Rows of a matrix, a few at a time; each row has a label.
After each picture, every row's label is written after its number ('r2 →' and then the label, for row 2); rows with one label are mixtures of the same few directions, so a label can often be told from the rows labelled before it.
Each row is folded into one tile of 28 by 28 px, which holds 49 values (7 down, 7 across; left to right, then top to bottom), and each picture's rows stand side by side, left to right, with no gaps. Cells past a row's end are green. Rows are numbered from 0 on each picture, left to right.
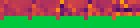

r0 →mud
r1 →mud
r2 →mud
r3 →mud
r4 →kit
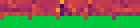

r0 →kit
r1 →mud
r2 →mud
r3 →mud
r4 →kit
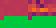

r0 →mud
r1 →kit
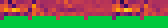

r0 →kit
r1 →mud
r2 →kit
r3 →kit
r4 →kit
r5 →mud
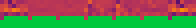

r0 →kit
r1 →kit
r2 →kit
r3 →mud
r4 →mud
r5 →kit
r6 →kit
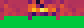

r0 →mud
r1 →kit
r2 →mud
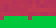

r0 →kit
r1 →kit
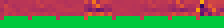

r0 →mud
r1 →kit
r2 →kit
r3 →kit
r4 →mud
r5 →kit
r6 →kit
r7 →mud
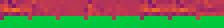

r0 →kit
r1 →mud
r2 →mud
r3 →mud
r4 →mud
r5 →kit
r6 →kit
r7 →kit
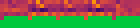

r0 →kit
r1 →kit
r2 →kit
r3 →kit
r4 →mud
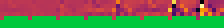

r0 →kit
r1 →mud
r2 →mud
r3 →kit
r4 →mud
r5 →kit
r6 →mud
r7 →mud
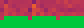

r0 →mud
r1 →mud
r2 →kit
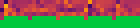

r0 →mud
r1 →kit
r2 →kit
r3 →mud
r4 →mud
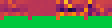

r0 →kit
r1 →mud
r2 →kit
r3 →mud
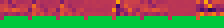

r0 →kit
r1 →mud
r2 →mud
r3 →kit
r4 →mud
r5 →kit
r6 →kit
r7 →kit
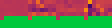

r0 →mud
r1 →kit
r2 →kit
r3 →mud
